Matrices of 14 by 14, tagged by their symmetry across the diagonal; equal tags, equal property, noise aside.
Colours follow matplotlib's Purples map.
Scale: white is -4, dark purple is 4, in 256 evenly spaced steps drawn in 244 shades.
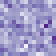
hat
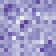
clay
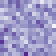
hat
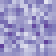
hat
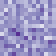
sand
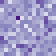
clay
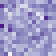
sand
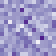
hat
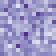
sand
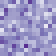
hat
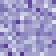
hat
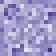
clay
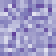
hat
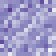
clay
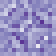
clay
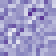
hat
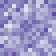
clay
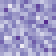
hat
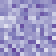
sand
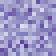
sand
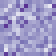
clay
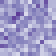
clay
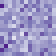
sand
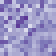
clay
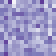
sand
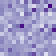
sand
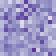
sand
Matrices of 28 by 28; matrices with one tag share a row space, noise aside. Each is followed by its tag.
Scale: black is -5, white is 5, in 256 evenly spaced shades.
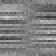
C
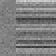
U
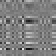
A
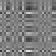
A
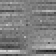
C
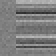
U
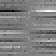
C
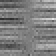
C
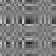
A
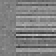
U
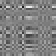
A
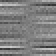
C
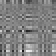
A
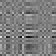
A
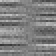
C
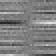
C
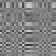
A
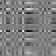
A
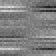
C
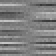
C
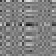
A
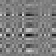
A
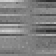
C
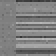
U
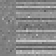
U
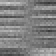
C
